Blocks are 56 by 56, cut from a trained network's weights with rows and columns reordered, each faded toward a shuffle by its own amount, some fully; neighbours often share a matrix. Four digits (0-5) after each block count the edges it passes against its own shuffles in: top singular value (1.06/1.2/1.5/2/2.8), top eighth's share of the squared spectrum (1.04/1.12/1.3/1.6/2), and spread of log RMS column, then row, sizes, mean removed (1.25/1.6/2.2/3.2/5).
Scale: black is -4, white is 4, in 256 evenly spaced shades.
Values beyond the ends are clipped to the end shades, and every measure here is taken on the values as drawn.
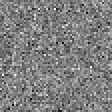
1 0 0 0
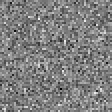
0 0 0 0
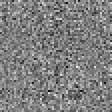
3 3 2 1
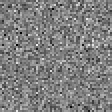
3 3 2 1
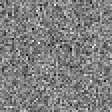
0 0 0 0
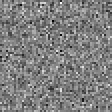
2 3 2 1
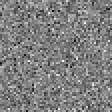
1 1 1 0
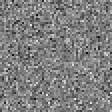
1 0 0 0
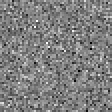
0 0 0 0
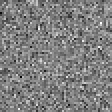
0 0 0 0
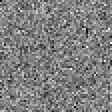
0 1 0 0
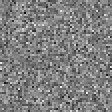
0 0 0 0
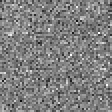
1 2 0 1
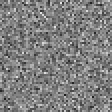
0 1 0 0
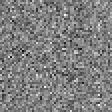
3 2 2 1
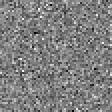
1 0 0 1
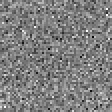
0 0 0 0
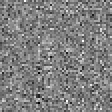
3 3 2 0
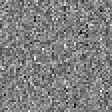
2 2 2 0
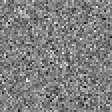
1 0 0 0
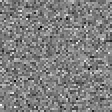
2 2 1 0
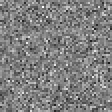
2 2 2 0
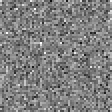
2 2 0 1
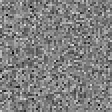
1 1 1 0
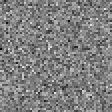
2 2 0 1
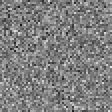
1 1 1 0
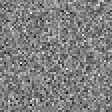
1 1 0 0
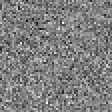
1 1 0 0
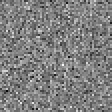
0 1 0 0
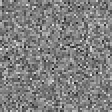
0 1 0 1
